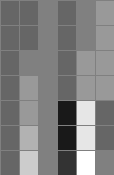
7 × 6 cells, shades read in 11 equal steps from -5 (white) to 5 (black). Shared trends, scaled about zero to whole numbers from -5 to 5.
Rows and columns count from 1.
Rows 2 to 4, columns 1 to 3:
1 1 0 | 1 0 0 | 1 -1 0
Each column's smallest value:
1 -3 0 1 -5 -1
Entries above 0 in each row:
3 3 2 2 3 3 2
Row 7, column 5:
-5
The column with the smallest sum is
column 5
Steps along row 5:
down up up down up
